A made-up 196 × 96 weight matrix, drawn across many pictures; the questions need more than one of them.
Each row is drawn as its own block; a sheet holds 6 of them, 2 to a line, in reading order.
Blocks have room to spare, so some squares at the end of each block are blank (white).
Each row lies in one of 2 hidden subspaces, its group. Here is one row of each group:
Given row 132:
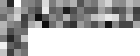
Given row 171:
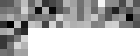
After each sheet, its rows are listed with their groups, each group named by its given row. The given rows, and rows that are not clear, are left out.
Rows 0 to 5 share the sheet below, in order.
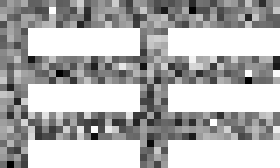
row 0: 132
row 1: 171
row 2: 132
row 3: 171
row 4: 132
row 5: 132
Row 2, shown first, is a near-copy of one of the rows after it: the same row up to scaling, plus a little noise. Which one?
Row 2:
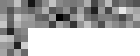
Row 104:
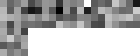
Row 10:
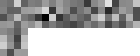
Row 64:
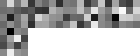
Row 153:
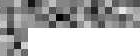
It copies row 153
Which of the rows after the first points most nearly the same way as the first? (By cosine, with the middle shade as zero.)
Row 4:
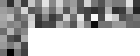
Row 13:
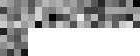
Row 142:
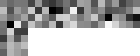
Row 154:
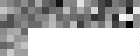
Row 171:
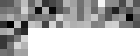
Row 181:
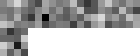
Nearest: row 13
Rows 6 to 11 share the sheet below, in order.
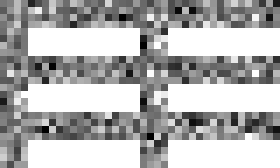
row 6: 132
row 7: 171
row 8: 171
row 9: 171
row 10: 132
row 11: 171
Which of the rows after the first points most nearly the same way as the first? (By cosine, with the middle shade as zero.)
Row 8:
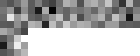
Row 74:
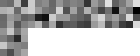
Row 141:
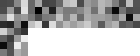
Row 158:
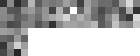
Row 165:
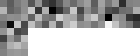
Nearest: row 141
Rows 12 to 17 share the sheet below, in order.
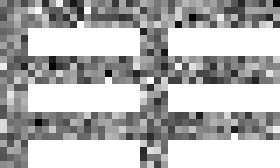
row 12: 132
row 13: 132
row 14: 171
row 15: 171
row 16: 132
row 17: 132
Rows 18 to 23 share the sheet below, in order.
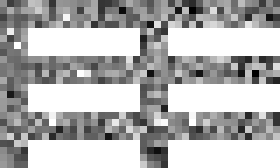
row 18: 132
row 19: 171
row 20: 132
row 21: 132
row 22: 171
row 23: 171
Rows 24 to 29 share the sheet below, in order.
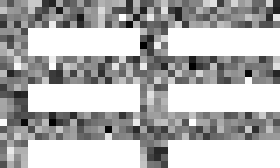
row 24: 132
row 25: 171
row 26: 171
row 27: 171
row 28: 171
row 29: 171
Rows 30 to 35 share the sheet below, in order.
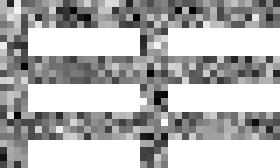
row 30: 132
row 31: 171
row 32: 171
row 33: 171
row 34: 132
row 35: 171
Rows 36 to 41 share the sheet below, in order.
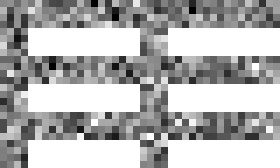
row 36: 171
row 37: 171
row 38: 171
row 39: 171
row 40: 132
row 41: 171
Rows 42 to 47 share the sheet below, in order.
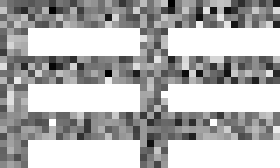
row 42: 171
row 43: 132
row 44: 171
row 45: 132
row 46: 132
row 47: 132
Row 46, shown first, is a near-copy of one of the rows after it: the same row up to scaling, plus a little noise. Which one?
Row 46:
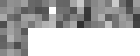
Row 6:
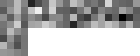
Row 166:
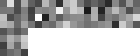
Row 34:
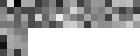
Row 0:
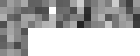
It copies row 0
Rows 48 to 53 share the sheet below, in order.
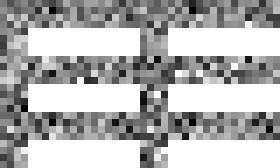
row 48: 171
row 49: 171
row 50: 132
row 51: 132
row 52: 171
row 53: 171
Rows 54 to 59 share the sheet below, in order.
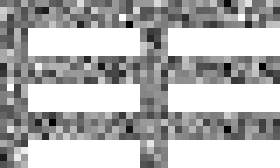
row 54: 132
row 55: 132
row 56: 132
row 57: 132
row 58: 171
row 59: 132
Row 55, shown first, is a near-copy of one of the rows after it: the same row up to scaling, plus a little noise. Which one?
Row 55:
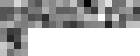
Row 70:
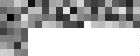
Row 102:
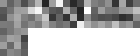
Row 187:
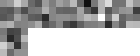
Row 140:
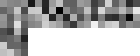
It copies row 187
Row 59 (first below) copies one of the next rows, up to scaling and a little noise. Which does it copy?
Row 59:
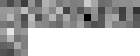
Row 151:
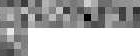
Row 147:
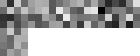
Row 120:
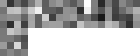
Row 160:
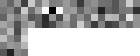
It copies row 151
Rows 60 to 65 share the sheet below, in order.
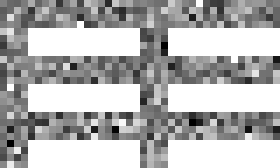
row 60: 132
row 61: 132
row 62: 132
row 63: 171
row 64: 132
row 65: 171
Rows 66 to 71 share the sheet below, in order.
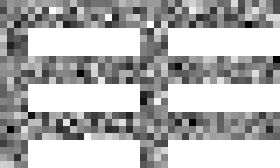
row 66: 171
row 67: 171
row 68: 132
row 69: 171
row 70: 132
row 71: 171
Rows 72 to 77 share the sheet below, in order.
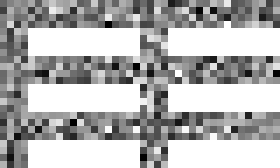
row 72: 171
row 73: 132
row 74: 132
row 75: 171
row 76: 171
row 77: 132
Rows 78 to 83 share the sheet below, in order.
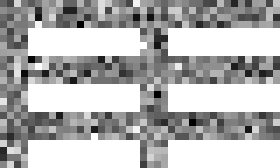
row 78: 132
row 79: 171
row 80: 132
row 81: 132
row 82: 132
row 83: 171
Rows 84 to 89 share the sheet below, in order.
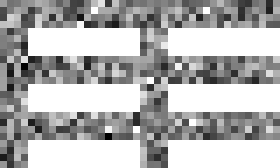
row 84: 132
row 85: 132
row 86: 132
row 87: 171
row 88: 171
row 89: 171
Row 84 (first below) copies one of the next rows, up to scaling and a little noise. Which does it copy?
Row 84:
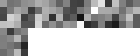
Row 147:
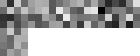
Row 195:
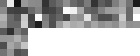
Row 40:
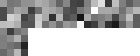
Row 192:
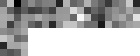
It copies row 40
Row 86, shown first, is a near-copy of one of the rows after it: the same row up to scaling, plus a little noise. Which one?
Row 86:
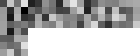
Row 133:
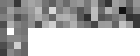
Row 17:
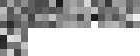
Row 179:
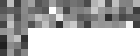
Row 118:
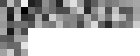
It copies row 118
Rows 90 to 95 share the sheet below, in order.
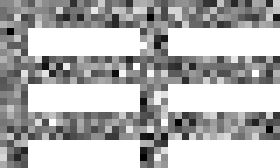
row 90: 132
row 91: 171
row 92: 132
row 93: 171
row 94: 171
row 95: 171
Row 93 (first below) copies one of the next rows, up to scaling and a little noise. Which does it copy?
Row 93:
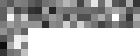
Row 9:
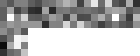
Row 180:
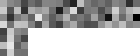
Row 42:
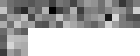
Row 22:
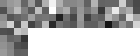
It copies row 9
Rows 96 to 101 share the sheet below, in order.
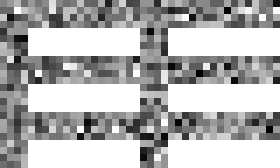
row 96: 171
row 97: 132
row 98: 132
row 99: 132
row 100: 132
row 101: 171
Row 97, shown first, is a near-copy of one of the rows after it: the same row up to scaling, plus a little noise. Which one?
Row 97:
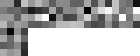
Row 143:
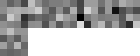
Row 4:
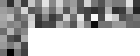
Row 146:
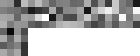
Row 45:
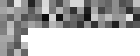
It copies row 146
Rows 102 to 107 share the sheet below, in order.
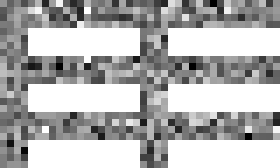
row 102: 132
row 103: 132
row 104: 132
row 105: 171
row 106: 132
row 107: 171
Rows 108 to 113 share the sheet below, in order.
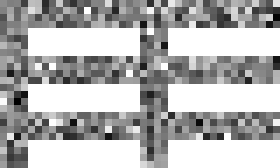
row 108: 132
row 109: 132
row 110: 171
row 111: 171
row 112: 171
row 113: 132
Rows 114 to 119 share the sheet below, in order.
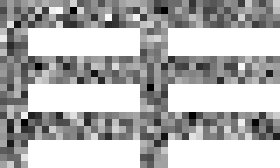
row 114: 171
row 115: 171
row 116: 132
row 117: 132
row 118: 132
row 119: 171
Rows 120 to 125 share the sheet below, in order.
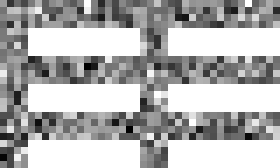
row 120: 132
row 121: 132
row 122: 132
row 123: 171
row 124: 171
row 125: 171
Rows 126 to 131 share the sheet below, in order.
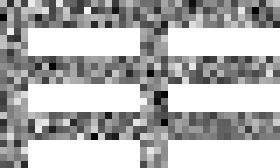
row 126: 132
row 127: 171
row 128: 171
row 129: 171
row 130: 132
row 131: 171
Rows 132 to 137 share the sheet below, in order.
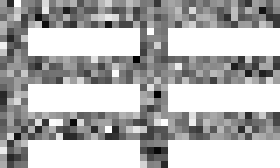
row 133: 132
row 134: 171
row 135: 132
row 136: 171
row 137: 171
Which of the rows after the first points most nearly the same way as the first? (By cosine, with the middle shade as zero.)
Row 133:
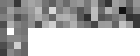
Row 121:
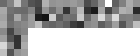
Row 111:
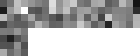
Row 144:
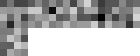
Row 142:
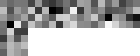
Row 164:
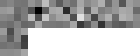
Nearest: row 142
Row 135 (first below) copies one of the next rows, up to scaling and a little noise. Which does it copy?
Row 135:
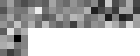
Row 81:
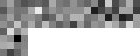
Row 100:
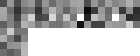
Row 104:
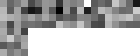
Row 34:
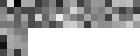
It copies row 81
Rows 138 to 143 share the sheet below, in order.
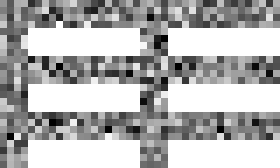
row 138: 132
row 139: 171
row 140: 132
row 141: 171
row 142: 171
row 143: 132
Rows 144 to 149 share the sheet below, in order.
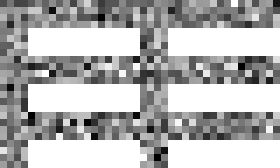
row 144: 132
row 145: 171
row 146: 132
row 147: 132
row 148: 132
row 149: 171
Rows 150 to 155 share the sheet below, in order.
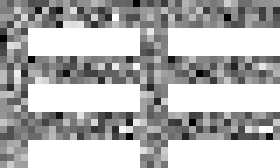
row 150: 171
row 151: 132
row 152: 132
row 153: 132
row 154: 132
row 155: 132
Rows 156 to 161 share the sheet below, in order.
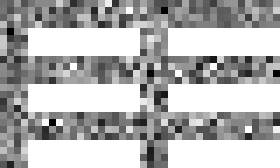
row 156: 132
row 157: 171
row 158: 132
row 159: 171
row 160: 132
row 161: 171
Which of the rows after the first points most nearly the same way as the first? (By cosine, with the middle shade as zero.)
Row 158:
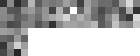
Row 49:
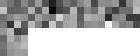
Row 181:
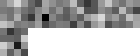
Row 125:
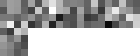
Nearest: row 49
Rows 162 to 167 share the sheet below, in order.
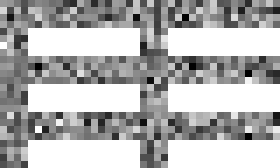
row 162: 171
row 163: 132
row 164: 132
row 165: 171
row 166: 132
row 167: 171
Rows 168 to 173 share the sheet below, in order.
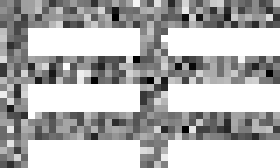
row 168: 171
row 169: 132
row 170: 132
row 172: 132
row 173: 132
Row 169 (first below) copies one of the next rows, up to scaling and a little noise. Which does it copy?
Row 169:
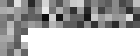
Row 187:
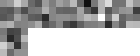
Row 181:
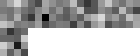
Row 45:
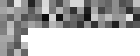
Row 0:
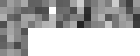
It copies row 45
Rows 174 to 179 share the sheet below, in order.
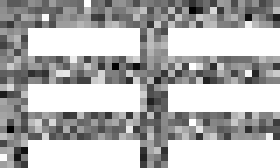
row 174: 132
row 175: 171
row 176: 132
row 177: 171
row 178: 171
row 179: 132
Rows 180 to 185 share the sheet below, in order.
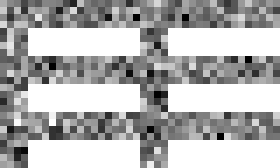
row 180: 171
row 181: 132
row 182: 171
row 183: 171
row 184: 171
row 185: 132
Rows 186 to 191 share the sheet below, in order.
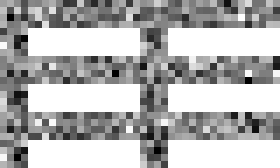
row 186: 171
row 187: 132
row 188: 171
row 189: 171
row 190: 171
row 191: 171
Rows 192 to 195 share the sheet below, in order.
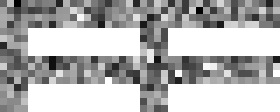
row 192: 132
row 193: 132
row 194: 171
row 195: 132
